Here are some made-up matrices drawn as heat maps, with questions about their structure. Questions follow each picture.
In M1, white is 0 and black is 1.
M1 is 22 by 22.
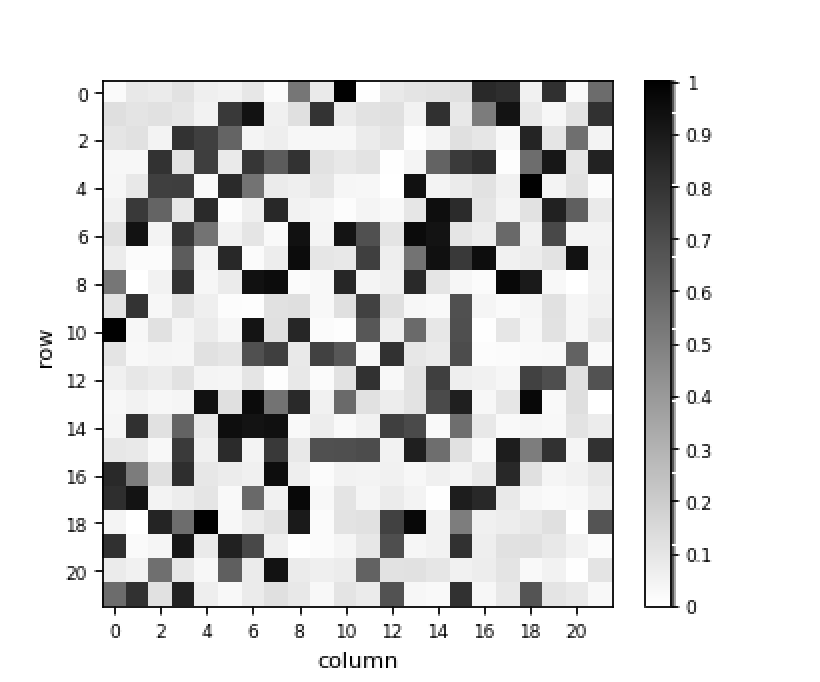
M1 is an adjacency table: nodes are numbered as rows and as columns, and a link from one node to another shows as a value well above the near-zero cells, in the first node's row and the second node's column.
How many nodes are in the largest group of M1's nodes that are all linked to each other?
4
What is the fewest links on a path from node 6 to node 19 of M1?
1
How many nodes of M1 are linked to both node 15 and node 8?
6
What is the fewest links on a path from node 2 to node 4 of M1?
1
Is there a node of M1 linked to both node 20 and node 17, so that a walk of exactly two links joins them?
no
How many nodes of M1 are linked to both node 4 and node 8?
4
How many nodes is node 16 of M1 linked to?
5
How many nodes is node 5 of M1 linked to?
8
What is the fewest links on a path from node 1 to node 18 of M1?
2
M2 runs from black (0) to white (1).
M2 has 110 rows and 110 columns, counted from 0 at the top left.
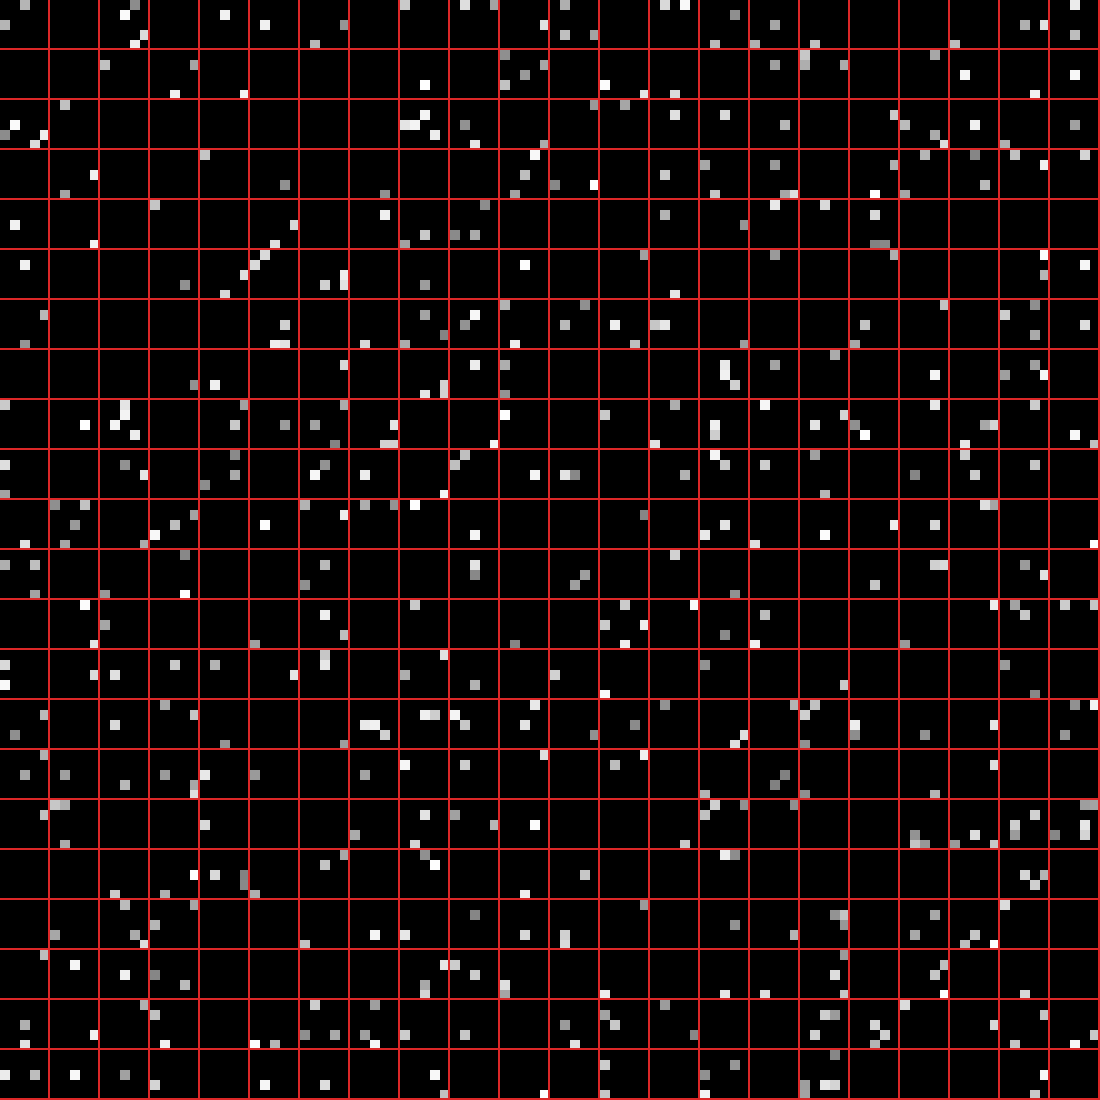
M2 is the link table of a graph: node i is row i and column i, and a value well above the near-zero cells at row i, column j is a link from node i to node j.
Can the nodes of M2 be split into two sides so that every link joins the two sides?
yes
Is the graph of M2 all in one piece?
yes
